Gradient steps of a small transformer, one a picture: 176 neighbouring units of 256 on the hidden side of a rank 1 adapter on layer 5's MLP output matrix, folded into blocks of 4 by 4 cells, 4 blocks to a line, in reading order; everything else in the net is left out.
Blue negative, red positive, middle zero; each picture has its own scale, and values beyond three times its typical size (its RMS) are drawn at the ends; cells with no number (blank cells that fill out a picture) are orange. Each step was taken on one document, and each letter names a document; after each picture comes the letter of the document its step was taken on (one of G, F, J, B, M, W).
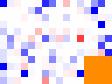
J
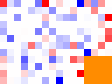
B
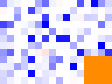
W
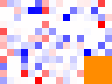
B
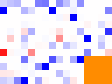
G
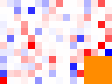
W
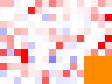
J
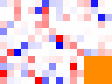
W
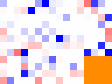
W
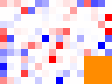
B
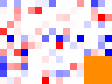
J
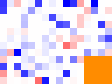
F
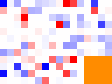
F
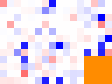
J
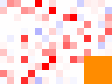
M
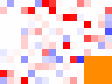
M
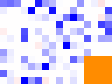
M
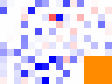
F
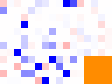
F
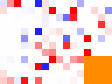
M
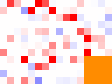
M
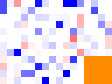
F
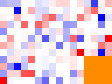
W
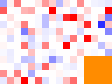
G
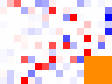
M
